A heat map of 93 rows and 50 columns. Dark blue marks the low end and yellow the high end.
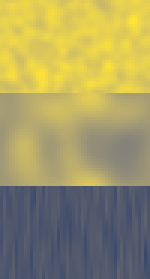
It is made of 3 by 1 panels. Panel 1,1: very high, blotchy, faint in contrast. Panel 2,1: high, smooth. Panel 3,1: low, streaked downward, faint in contrast.
